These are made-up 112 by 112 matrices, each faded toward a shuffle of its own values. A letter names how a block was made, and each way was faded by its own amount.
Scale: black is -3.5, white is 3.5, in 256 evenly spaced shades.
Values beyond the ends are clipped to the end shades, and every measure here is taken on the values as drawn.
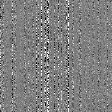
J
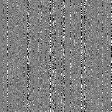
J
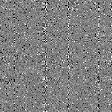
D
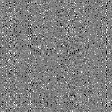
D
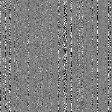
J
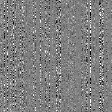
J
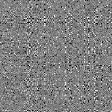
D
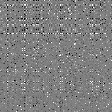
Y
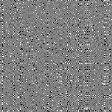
Y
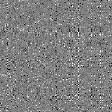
D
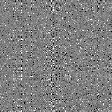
D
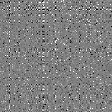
Y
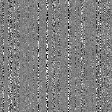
J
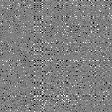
Y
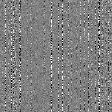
J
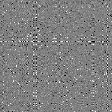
Y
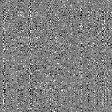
D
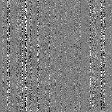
J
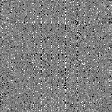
D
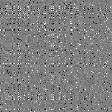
Y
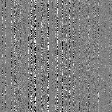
J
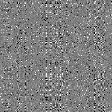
D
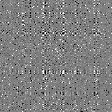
Y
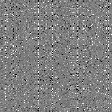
D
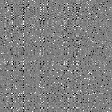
Y
